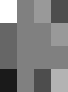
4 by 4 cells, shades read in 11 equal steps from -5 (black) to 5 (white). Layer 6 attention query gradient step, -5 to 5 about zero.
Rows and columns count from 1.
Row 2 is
-1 0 0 1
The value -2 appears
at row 1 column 4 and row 4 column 3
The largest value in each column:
5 0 1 2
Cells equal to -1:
2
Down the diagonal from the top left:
5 0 0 2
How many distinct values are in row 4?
4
